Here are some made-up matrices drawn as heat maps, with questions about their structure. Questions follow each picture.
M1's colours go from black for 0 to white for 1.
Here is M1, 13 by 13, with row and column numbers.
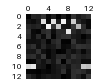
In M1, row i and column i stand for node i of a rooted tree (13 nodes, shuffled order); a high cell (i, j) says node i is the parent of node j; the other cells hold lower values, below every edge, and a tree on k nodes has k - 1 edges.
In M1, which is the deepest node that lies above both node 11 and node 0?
10
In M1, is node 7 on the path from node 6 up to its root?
no
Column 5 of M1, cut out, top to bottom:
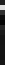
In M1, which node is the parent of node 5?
1
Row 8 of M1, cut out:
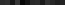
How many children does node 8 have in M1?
0
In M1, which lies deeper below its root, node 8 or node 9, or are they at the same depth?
node 8
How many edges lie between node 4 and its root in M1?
1
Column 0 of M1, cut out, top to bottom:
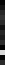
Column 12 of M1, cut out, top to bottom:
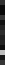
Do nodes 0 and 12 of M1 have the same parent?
yes
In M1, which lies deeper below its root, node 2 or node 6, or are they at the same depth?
node 6
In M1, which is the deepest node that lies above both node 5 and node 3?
1
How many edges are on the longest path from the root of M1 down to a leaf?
4
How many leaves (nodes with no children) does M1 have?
9
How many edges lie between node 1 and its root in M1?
2
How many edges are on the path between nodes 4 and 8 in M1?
5
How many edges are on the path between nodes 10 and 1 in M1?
1
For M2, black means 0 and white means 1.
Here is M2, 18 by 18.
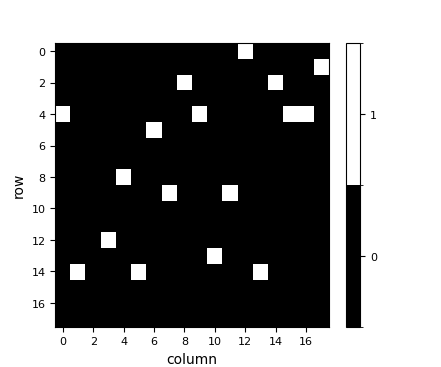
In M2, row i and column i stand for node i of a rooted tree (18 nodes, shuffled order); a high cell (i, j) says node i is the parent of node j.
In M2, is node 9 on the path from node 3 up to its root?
no
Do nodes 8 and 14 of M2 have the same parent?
yes
